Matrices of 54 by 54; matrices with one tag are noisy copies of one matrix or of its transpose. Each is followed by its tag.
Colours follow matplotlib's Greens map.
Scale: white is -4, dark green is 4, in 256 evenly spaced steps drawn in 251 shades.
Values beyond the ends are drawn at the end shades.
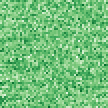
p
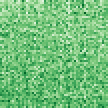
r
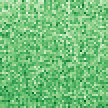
r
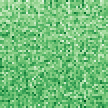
r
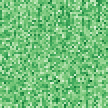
p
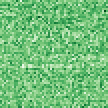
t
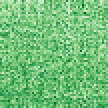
r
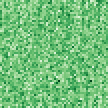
p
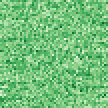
p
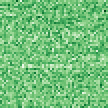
t
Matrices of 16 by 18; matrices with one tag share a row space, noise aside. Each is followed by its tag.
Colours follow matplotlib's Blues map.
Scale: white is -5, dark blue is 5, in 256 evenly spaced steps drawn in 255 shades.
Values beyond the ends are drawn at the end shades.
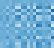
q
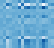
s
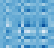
s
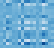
s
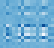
s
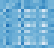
s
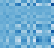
q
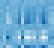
s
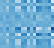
q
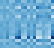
q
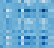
s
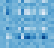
s
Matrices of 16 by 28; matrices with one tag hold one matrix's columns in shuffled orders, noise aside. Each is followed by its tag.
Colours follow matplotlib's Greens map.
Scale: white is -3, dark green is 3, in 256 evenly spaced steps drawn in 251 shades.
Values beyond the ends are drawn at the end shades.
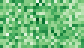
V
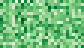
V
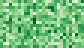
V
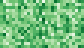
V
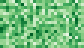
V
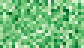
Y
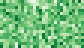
Y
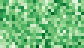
Y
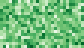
Y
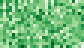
Y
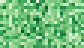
V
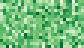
Y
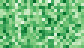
V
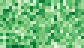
Y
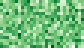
Y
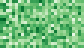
V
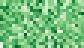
Y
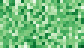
Y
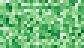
V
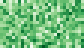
Y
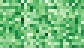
V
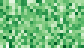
Y
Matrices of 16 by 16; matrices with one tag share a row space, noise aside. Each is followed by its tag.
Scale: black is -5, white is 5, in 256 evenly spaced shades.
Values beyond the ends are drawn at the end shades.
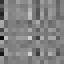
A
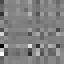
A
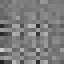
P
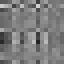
P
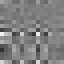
P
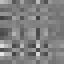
P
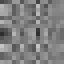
P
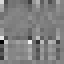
A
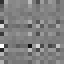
A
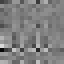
P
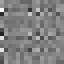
A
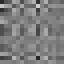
P
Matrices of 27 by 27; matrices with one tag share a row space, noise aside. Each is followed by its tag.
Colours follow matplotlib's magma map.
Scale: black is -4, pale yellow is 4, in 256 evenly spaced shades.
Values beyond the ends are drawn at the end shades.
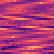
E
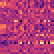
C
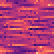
E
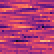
E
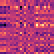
C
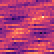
E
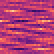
E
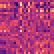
C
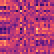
C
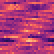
E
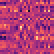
C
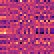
C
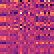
C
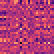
C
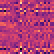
C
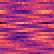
E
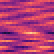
E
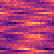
E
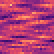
E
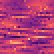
E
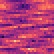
E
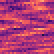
E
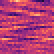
E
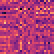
C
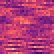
E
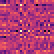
C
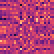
C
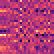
C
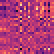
C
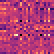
C
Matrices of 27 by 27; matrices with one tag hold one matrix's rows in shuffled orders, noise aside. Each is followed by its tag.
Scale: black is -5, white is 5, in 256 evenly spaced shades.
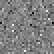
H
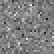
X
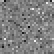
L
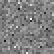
X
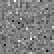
X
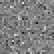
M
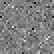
H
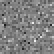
L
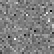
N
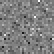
L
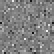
H
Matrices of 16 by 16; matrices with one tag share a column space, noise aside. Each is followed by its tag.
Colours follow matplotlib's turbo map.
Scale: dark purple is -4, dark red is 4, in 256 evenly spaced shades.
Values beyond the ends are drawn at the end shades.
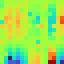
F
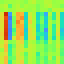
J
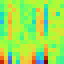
F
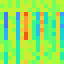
J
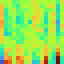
F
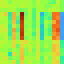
J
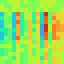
J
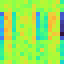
J
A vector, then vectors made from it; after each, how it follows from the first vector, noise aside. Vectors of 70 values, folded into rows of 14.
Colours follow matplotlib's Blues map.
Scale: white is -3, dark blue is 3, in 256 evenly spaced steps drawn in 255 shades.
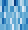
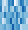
negated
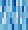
sign-scrambled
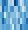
copied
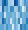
copied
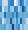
negated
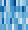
sign-scrambled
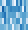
sign-scrambled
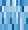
sign-scrambled
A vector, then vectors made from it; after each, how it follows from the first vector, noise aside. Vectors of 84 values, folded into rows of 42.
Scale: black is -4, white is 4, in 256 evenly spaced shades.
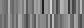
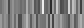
negated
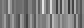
sign-scrambled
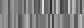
negated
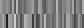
wrapped around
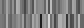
wrapped around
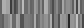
wrapped around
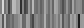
wrapped around
